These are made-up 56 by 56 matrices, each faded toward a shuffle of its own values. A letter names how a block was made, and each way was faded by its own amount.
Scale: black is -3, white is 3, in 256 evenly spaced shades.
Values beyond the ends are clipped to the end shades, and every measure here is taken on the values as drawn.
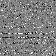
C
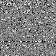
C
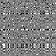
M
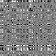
M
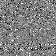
C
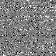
C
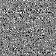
C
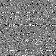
C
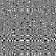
M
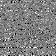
C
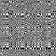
M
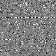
C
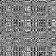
M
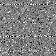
C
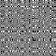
M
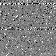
C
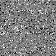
C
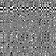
M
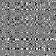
M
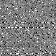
C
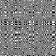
M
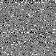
C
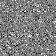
C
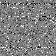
C
